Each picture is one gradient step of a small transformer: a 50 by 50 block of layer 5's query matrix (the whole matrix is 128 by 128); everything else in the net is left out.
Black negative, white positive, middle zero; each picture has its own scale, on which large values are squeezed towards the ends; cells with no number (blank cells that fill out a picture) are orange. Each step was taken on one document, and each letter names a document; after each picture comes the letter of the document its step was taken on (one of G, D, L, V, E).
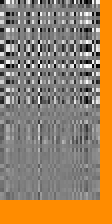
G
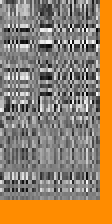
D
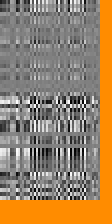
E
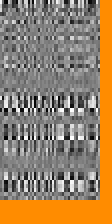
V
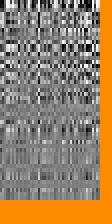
G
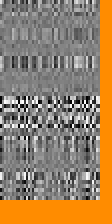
D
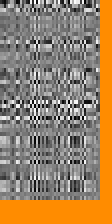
E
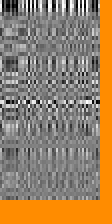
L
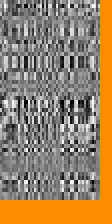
V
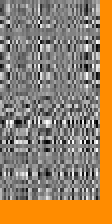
D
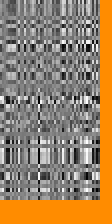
G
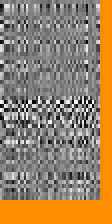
D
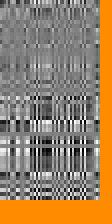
E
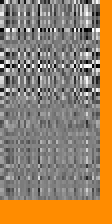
G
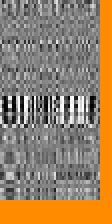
V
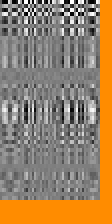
V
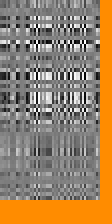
E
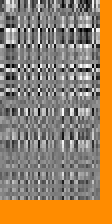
G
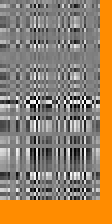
E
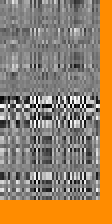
E
